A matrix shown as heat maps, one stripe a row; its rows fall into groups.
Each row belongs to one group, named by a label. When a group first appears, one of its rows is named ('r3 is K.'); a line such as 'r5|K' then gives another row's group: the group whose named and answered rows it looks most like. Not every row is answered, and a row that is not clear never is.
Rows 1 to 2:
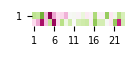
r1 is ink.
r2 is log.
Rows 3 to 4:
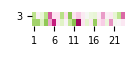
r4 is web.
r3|web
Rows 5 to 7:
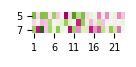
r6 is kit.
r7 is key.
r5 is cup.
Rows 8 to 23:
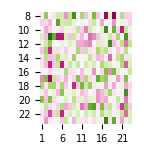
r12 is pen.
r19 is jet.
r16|kit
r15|log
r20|key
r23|kit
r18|cup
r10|kit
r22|log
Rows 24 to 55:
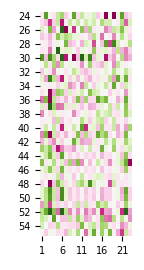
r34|kit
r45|web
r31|jet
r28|kit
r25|log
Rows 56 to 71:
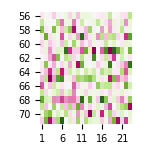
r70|pen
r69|web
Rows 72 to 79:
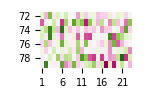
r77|web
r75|pen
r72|key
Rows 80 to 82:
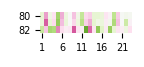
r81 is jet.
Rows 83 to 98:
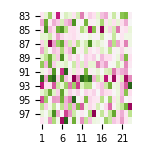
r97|ink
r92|cup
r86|ink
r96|web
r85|pen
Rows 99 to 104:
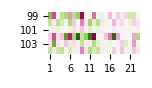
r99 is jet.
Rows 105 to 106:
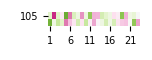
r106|web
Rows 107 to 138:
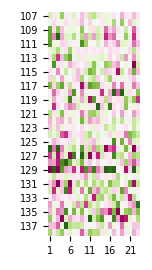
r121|cup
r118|kit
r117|cup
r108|kit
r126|key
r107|cup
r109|key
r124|ink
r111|key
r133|kit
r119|web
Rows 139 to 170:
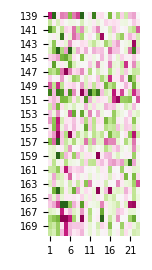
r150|cup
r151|web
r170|ink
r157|key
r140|key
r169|ink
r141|web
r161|ink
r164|pen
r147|ink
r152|key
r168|ink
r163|web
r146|pen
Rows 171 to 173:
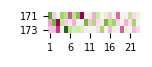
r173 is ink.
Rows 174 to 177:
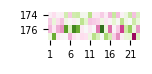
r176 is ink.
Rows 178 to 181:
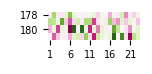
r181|kit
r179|web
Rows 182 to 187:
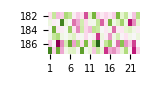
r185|pen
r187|key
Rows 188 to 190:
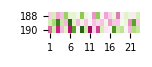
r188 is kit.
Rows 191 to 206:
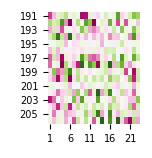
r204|log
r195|ink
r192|web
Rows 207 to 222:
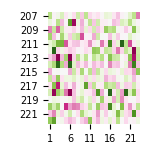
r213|log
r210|jet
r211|ink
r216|key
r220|ink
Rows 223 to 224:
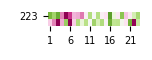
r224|log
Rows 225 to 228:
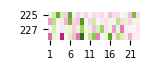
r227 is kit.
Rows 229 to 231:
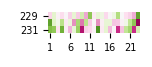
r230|web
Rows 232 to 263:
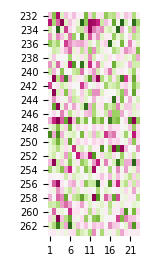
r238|web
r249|key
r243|jet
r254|web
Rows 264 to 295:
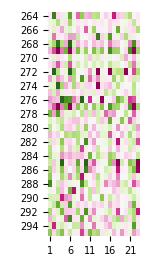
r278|key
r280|web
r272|pen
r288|key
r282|web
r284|ink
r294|jet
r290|ink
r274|pen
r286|web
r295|cup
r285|web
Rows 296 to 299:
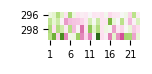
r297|ink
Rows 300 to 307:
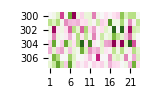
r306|pen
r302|kit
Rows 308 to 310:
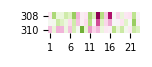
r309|pen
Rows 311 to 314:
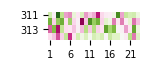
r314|log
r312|cup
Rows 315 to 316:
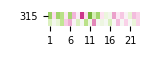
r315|cup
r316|web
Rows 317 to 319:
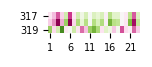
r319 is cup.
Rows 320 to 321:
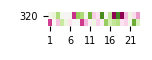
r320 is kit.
